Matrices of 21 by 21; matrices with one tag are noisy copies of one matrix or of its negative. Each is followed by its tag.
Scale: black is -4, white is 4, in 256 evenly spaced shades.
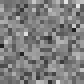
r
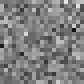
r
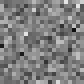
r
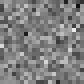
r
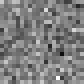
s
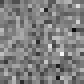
s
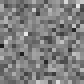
r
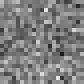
s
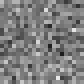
s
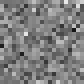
r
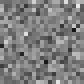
r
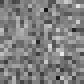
s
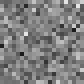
r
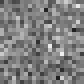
s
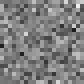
r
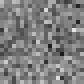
s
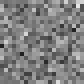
r
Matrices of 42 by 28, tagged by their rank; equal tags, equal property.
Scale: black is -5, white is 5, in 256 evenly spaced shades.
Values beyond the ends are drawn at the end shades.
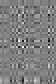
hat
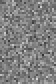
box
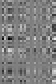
hat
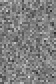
box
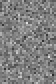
box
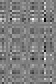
hat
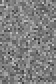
box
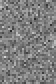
box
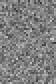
box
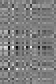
hat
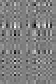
hat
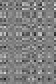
hat
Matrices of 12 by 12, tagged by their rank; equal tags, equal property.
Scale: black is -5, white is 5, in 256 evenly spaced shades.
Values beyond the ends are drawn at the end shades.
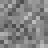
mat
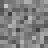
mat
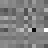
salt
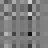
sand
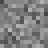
mat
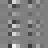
sand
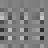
sand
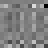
salt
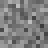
mat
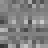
salt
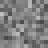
mat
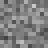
mat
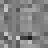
salt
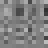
salt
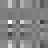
sand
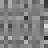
salt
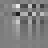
sand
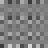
sand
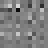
salt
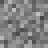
mat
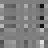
sand
